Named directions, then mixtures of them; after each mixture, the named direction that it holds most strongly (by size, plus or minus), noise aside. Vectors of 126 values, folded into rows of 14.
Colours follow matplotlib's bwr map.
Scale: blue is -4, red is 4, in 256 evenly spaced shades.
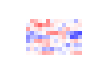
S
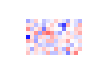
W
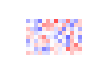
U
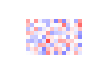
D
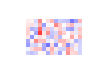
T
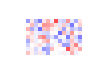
U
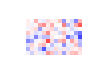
D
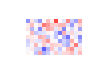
U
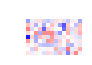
W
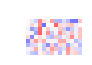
T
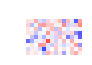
D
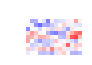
S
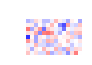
W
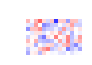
U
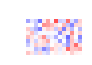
U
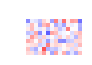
D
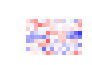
S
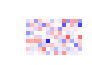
D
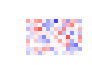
U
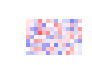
T
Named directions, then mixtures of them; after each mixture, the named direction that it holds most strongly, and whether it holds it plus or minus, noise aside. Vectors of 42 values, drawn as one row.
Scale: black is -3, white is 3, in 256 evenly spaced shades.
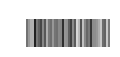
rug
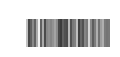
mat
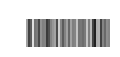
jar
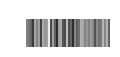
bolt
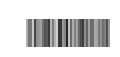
bolt, minus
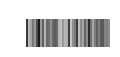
mat, minus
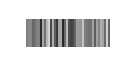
bolt, plus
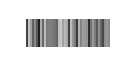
mat, minus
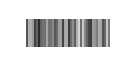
rug, plus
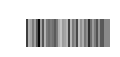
mat, minus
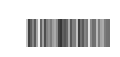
mat, plus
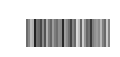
rug, plus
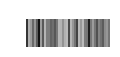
mat, minus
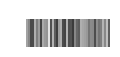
bolt, plus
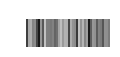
mat, minus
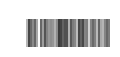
mat, plus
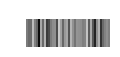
jar, plus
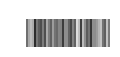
rug, plus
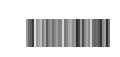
rug, minus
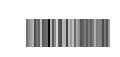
bolt, minus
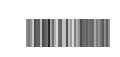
bolt, minus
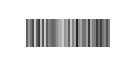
mat, minus
